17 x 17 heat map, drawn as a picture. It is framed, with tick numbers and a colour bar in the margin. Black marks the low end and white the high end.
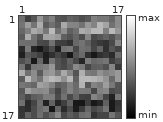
Stripes: horizontal, repeating 2 times. Seam: none. Odd rows or columns: none.
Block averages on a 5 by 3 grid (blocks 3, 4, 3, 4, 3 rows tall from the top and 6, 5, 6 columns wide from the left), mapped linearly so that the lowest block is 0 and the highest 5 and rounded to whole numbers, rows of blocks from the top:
435 / 111 / 323 / 433 / 100
